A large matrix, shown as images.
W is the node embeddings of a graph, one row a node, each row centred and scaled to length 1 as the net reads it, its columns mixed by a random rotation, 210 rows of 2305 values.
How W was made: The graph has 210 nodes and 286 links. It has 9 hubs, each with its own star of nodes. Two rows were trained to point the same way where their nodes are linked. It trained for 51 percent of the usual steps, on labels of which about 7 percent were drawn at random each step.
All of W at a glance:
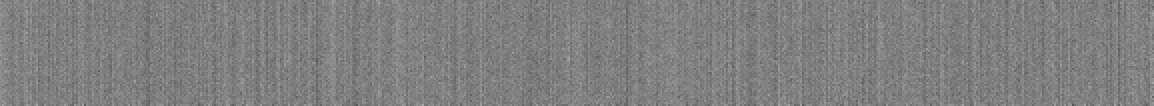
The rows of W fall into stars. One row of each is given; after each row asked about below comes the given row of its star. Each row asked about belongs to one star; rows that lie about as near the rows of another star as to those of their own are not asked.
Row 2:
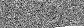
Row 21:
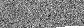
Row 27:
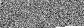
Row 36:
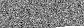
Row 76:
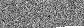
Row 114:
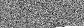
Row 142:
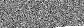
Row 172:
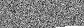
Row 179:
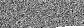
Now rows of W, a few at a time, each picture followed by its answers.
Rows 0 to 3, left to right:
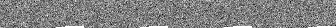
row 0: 142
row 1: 27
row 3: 36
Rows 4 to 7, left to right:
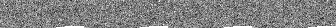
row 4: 2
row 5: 142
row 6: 27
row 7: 142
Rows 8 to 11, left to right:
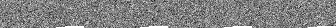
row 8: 2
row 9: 21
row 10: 76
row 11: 36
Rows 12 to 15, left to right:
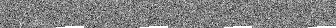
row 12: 21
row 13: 142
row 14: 27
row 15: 36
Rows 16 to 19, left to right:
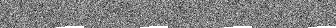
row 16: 114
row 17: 114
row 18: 21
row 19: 76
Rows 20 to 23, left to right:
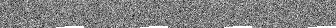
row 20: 179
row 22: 179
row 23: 142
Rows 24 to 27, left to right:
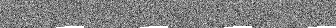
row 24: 2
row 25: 76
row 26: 36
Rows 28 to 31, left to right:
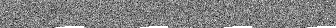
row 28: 36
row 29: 2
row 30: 76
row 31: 142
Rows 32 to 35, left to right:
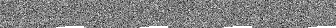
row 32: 76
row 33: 36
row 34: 179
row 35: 76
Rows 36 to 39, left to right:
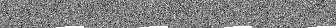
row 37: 114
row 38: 179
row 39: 21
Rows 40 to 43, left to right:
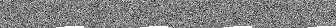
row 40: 76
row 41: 21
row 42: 142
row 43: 179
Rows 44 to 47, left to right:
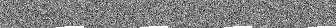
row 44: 114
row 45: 179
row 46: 142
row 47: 172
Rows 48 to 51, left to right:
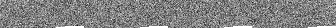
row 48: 27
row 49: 142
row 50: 2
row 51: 114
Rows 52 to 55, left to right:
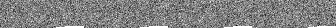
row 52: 172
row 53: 179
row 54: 179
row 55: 27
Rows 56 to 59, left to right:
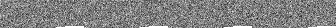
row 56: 27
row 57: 142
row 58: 36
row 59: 76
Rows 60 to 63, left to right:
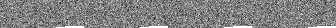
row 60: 114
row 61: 2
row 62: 172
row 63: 142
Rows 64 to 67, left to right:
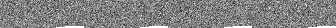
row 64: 172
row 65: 2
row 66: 179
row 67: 21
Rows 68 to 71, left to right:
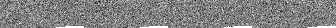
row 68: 27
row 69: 179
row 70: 114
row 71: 114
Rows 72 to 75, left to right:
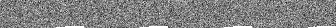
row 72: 172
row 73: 172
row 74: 36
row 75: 2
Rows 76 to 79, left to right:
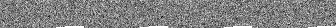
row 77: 172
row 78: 142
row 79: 2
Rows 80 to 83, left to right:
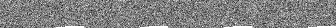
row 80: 36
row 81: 2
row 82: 36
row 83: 21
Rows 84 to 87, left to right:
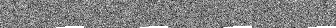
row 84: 172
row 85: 142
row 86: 114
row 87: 179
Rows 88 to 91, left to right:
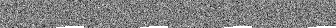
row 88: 142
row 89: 172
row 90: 172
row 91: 36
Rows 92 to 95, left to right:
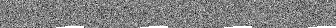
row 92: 2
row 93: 172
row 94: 172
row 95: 142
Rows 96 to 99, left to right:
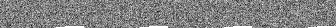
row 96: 76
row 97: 21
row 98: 76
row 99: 142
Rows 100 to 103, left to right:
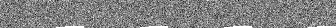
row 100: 114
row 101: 2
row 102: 21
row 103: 27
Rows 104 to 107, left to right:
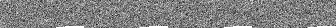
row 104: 76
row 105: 172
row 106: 179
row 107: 27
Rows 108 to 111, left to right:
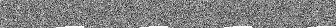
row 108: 142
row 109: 27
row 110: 2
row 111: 36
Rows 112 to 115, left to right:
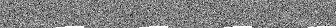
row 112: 172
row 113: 114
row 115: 27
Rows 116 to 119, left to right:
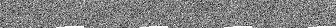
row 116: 179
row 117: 27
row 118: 36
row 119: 179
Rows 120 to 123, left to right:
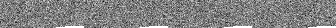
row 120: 114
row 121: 27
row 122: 114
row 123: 36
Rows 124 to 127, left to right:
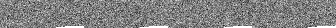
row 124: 142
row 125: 114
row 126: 142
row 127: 114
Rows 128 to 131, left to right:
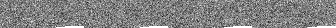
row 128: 2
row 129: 27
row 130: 21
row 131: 114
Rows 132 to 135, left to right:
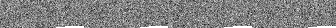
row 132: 27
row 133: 21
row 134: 76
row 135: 2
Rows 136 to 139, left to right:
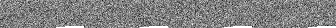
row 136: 27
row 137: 36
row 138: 172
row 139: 36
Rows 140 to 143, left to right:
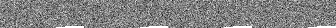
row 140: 27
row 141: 76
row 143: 76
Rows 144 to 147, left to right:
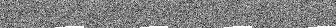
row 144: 114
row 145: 36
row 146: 179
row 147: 21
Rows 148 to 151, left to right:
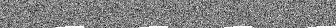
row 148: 114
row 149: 36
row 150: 2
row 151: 142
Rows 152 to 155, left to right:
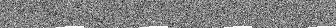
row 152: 114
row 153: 36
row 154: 179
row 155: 114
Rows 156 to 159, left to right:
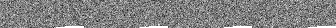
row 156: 76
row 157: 27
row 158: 172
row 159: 21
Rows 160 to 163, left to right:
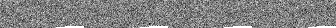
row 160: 76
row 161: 27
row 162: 2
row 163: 27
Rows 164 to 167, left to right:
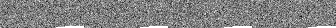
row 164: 2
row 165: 172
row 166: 76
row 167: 76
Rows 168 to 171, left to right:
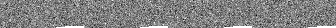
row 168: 21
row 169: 142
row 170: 2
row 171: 114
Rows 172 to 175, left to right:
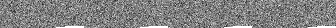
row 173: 172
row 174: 2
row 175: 36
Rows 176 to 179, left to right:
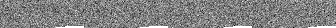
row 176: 36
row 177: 172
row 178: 2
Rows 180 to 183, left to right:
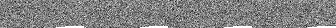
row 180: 179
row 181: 2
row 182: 21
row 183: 36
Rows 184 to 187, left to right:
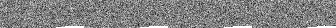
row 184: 2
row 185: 114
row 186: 142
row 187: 36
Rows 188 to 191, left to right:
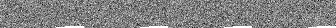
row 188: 2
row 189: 142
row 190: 142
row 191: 76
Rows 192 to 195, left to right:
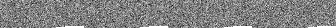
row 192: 21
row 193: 21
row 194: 36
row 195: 27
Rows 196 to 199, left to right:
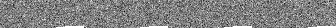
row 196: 21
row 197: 142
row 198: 76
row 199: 179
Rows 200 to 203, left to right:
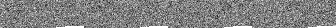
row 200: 21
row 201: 179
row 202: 76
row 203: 142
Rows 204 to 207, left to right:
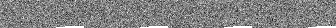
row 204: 142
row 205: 76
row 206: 36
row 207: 76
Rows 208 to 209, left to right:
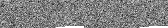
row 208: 36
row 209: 36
